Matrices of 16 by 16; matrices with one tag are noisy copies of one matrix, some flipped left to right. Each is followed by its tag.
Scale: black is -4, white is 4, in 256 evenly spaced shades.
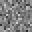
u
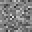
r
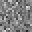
u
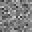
r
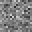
r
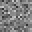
r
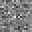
r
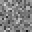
u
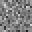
u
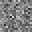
r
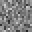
u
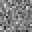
u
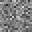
r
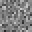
u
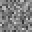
u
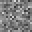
r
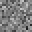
u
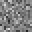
u
